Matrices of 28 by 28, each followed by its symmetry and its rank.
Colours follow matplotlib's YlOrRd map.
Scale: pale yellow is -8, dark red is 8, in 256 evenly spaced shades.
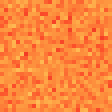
antisymmetric, full rank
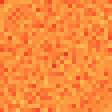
symmetric, full rank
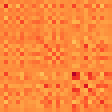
symmetric, rank three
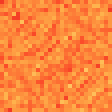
symmetric, full rank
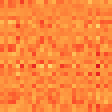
neither, rank three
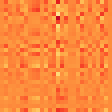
neither, rank two
